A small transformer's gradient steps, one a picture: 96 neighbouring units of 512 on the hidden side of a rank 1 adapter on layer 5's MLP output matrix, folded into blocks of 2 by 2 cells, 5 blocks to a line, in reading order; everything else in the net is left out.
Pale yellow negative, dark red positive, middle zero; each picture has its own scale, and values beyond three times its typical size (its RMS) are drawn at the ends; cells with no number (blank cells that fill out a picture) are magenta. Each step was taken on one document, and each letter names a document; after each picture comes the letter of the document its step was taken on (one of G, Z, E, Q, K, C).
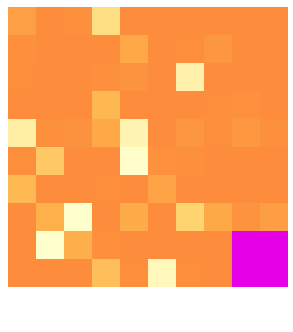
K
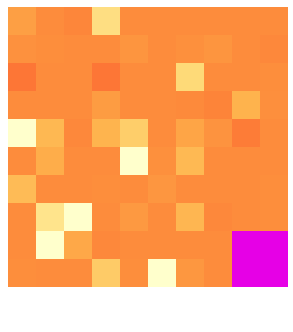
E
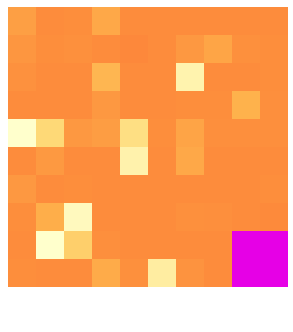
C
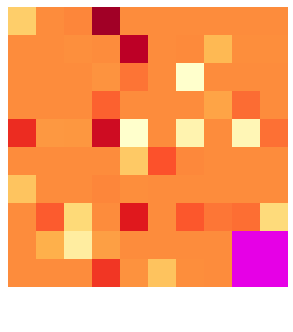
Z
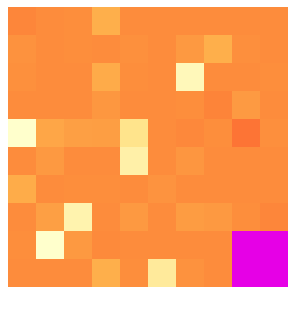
E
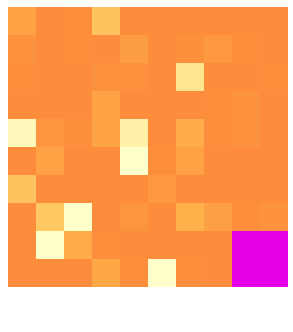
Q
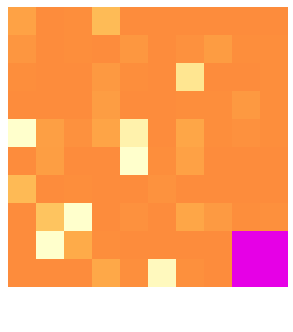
Q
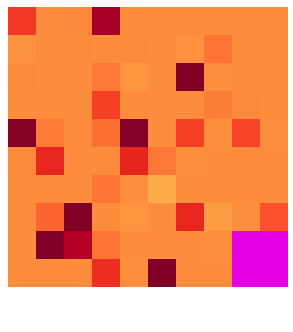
Z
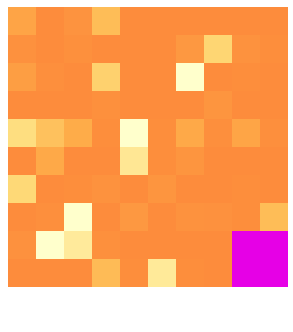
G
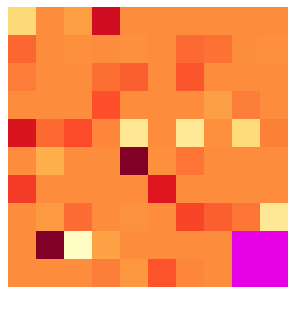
Z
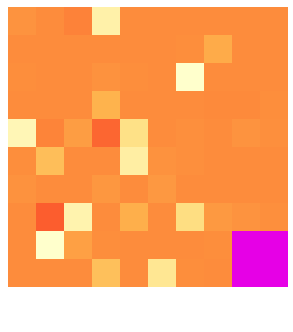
Z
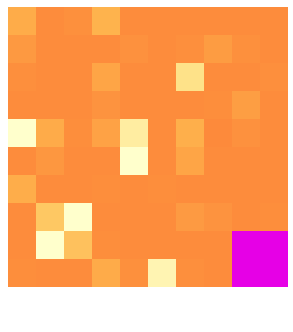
C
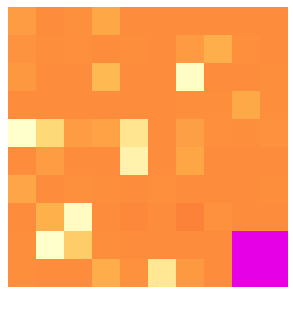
E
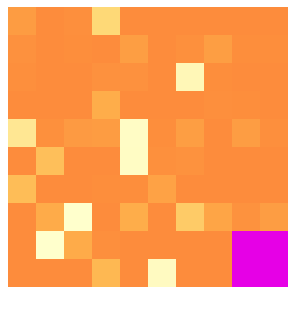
K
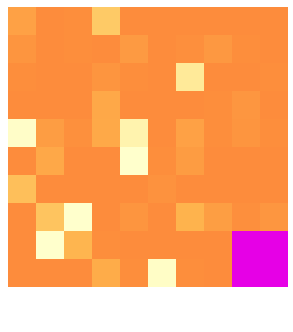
Q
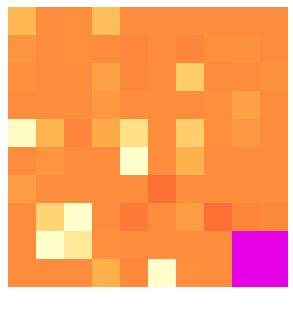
Q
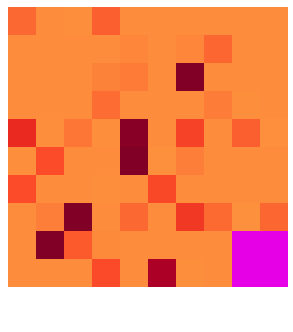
Z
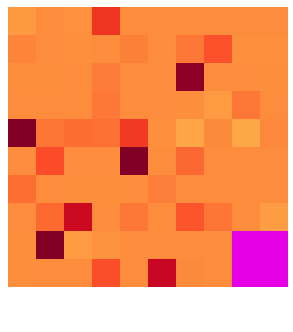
G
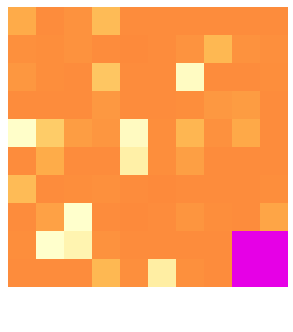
G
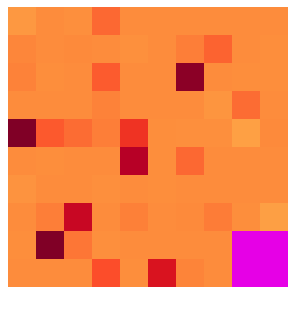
G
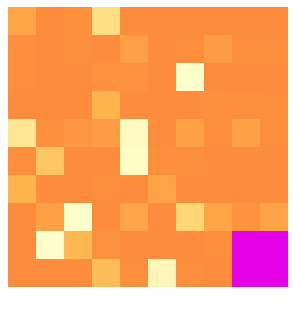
K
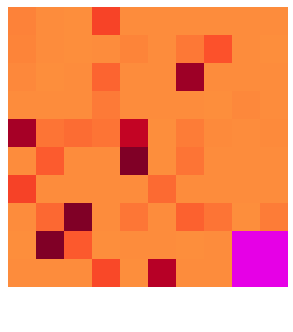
G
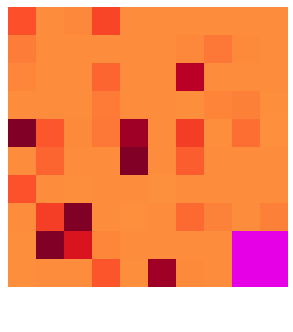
E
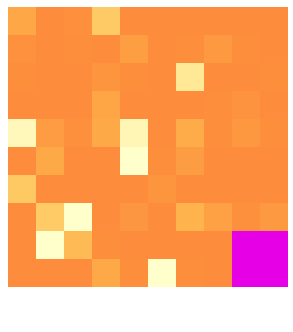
Q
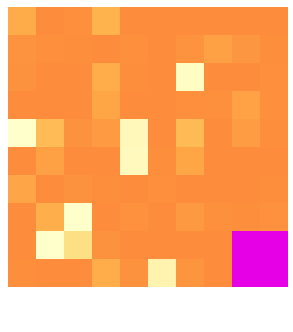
C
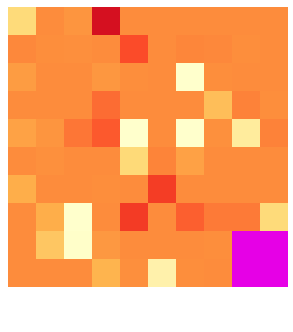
K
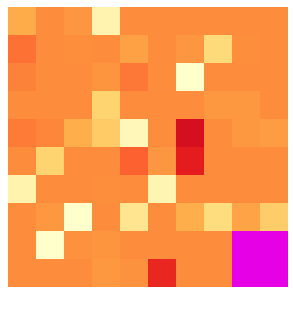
K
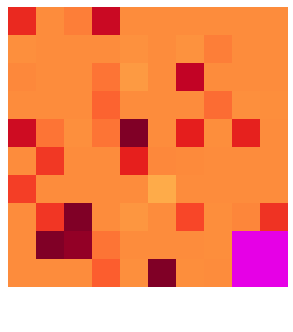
Z
